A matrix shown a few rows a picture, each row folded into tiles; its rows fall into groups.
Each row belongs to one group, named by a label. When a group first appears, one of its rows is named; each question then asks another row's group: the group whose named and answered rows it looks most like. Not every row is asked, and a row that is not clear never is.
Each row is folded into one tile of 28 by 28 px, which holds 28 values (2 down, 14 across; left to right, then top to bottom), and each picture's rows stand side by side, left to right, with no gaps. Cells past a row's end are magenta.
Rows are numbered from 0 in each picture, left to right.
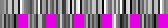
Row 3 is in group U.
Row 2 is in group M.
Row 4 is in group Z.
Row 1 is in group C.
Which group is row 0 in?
U
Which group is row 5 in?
U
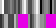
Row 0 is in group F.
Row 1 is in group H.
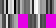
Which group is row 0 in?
M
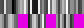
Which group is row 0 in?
H
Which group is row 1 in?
F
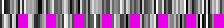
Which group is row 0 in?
F
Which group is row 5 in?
M
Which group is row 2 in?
H
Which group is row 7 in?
C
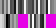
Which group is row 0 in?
Z
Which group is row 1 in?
C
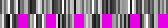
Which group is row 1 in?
M
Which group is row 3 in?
Z
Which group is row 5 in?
F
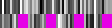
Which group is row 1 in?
Z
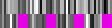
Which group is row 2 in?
C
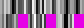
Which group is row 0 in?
Z
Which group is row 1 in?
M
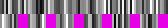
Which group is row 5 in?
M
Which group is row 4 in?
C
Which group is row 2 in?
H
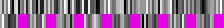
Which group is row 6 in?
F
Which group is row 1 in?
F
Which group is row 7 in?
F
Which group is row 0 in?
Z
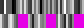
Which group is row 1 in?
H
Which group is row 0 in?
H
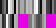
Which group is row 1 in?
Z
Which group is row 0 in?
M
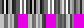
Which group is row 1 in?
H
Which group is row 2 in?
C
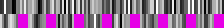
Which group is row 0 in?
H
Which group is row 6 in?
H
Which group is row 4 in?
M
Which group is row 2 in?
C
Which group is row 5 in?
M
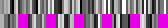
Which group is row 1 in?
F
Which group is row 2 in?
M
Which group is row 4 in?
M
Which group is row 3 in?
F
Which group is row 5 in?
Z
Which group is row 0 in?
Z
